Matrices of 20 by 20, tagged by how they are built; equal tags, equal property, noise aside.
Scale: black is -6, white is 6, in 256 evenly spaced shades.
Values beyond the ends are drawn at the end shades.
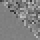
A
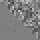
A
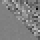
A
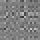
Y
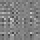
Y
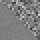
A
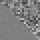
A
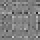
Y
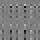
Y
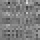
Y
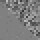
A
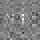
Y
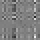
Y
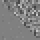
A
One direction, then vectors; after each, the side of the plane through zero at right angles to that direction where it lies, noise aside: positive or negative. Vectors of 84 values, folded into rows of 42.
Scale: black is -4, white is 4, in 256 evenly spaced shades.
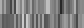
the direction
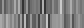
negative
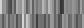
positive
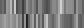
negative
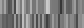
positive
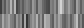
negative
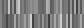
positive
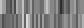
positive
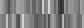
positive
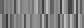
positive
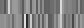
negative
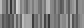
positive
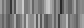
positive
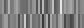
negative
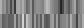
positive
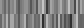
negative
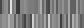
negative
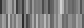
negative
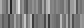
positive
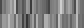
negative
